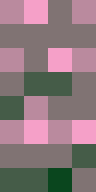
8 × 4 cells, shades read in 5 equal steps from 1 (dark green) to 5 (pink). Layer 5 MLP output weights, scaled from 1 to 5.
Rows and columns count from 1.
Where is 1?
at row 8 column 3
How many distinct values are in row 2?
1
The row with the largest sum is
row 6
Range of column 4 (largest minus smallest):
3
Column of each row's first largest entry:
2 1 3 1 2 2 1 4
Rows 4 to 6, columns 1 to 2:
3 2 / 2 4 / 4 5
